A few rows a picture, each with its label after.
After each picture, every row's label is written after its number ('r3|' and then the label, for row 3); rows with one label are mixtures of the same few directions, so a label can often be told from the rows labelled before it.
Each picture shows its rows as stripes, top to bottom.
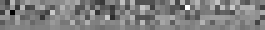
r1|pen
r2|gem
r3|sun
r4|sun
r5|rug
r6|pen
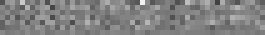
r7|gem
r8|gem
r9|sun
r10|gem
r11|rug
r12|sun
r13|rug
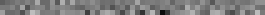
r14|sun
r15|gem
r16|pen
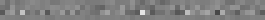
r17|pen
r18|pen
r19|gem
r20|rug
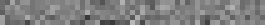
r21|pen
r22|pen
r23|rug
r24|rug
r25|gem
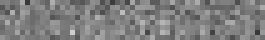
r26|gem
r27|sun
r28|pen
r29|pen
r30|pen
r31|rug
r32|rug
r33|pen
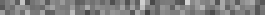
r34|gem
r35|rug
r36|rug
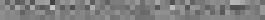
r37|gem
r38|gem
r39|rug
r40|sun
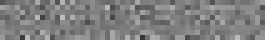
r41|sun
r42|sun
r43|gem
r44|sun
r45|rug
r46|gem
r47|sun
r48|gem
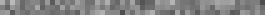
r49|sun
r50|sun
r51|pen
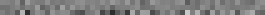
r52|gem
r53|sun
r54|gem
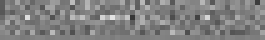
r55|rug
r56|rug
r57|sun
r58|gem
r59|pen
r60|rug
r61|gem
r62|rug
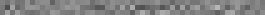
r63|gem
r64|pen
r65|pen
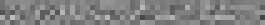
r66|gem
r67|gem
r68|sun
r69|sun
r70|sun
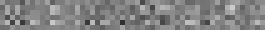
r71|gem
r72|pen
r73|pen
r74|pen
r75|pen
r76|pen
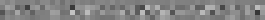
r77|sun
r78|rug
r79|rug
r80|pen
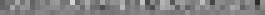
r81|rug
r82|pen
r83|gem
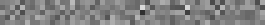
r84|rug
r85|gem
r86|gem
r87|sun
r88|gem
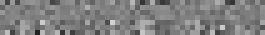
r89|pen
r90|rug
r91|rug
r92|pen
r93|sun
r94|rug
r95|sun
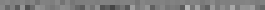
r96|sun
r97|gem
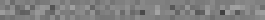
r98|sun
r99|gem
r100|rug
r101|sun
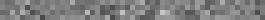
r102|rug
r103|gem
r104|pen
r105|sun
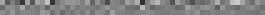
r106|gem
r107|gem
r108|sun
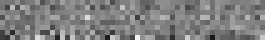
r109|sun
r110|pen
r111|gem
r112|rug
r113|gem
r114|gem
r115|sun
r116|sun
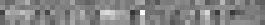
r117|rug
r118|sun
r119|gem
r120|gem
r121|gem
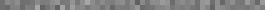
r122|rug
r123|sun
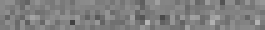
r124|rug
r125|gem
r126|sun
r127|pen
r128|rug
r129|gem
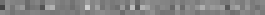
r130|rug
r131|rug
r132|pen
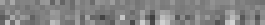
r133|sun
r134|rug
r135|pen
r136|pen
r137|pen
